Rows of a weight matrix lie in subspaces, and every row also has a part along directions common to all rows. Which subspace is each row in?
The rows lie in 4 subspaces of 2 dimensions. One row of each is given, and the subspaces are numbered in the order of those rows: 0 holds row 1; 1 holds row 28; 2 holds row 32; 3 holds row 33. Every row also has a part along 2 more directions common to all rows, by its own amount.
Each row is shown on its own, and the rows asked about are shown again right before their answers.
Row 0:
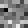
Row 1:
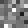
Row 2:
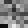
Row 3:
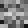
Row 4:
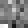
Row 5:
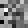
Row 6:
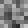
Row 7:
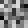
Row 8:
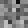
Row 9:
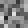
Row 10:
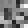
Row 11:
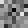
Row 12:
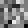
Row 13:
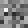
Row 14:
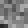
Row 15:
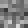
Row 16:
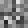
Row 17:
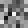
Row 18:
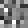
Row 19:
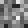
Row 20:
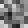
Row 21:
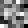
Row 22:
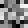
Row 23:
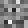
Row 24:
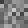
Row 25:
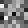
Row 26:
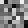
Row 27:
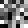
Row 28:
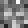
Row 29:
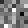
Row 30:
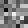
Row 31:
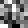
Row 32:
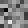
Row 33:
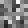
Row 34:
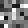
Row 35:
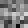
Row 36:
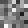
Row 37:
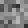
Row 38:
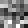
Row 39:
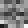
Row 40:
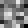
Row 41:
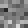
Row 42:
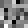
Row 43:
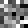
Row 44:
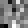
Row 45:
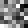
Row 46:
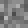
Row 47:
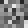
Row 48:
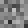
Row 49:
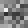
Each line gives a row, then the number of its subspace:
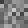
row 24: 0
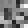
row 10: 1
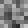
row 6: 1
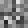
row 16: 3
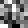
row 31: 1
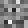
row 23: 3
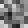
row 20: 1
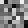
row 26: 3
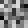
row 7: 3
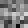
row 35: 2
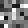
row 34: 0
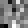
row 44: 1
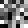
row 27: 1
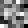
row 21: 1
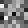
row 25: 0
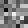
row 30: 2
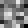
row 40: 1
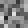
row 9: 0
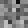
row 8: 3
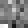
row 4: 1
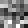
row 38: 2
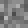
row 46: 0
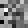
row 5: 2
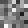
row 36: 0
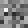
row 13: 2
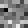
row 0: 2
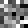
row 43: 2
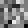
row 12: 3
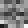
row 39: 1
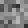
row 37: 3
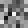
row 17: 0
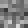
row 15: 2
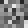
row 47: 3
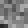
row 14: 1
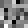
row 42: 3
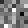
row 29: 0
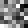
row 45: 1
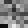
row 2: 1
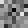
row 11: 0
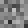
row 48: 3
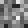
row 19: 3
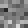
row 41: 2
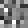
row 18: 0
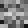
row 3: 1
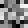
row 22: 2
